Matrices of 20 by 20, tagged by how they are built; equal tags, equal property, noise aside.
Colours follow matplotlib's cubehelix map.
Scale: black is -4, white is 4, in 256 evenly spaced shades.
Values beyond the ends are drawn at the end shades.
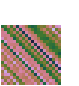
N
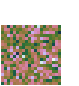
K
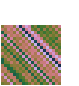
N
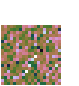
K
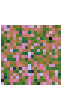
K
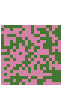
K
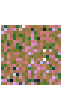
K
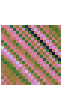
N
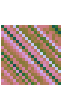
N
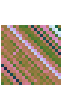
N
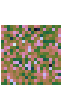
K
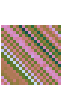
N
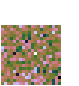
K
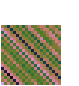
N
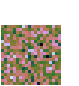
K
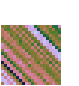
N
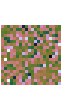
K
